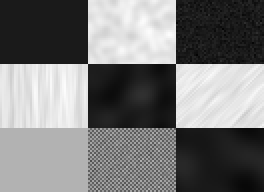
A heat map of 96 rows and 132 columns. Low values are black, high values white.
The table splits into 3 rows of 3 panels. Panel 1,1: very low, flat. Panel 1,2: very high, blotchy, faint in contrast. Panel 1,3: very low, fine-grained, faint in contrast. Panel 2,1: very high, streaked downward, faint in contrast. Panel 2,2: very low, smooth, faint in contrast. Panel 2,3: very high, slanting up to the right, faint in contrast. Panel 3,1: high, flat. Panel 3,2: middling, checkered, strong in contrast. Panel 3,3: very low, smooth, faint in contrast.
